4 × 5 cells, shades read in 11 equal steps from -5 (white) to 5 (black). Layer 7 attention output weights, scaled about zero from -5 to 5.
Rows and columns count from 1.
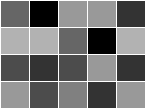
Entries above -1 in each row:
3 2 4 3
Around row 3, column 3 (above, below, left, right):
1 0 3 -1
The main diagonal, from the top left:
1 -2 2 3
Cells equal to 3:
4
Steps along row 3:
up down down up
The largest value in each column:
2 5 2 5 3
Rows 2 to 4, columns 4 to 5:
5 -2 / -1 3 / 3 -1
